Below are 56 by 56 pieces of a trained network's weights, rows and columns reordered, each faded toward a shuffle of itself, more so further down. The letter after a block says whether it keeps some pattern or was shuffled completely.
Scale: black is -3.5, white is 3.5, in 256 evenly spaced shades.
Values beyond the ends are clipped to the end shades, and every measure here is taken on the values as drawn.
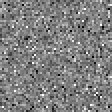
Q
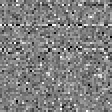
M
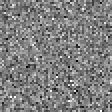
Q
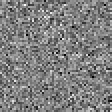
M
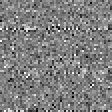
M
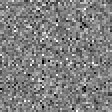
M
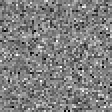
Q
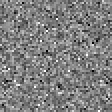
Q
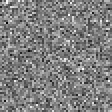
M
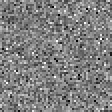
Q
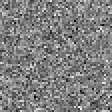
Q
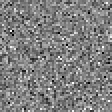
Q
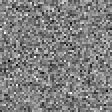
Q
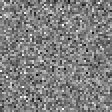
Q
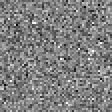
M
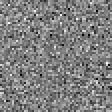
M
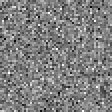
Q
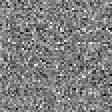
M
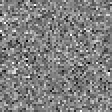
M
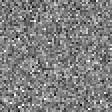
Q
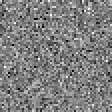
Q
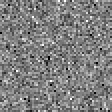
Q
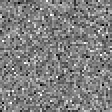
Q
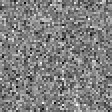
M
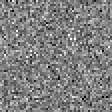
M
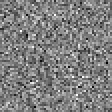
M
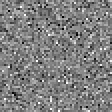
Q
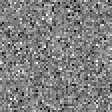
Q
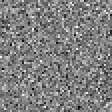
Q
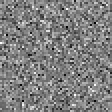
Q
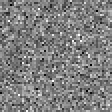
Q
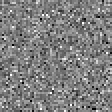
Q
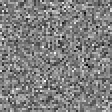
Q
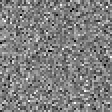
M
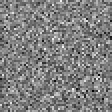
M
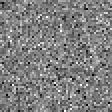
Q
